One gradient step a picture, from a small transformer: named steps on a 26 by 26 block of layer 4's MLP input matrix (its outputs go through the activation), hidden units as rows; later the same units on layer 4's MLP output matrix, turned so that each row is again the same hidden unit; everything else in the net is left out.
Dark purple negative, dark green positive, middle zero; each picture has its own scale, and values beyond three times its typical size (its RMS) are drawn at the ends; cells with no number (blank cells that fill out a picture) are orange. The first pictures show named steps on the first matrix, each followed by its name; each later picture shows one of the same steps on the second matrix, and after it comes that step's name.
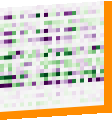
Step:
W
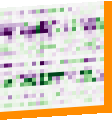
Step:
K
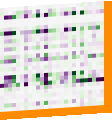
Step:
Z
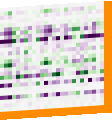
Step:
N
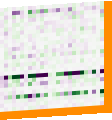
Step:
K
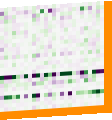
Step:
K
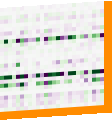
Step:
N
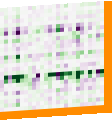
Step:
Z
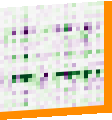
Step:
Z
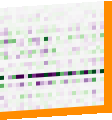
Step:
W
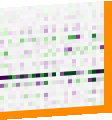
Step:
W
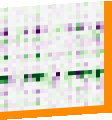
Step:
Z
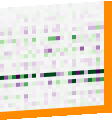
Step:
W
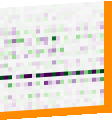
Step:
W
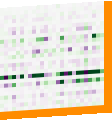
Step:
W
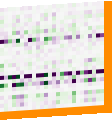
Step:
N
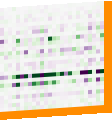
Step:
W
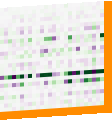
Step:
W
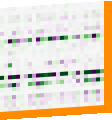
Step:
N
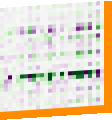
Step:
Z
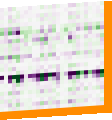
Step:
Z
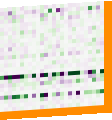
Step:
K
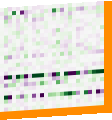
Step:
K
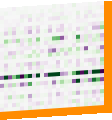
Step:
W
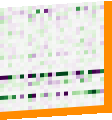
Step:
K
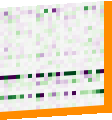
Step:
K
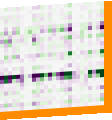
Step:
Z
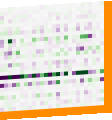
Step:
W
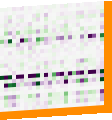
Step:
N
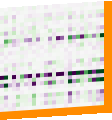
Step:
N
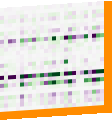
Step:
N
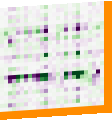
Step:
Z
